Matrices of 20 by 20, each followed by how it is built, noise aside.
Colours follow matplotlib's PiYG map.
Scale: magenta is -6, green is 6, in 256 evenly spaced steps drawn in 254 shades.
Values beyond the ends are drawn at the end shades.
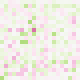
low rank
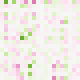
low rank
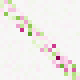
banded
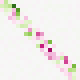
banded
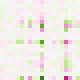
low rank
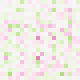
low rank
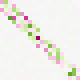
banded
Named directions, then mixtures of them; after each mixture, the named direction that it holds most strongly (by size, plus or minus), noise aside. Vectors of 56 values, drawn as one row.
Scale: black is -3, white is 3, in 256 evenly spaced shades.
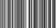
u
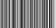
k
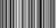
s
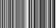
u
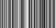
u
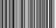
k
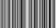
u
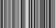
u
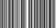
u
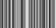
k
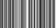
s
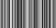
u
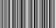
k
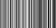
k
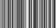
u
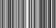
u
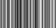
s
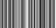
s
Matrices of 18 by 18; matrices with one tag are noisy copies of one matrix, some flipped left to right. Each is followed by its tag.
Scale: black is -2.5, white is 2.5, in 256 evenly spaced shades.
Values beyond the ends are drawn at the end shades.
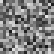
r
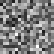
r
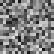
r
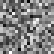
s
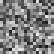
r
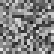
s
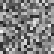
s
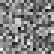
s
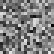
s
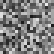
s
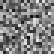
s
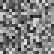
s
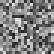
s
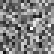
s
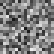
r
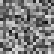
r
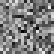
s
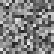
s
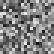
s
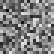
s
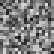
r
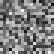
r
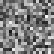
r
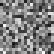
s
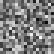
r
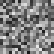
r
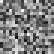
r
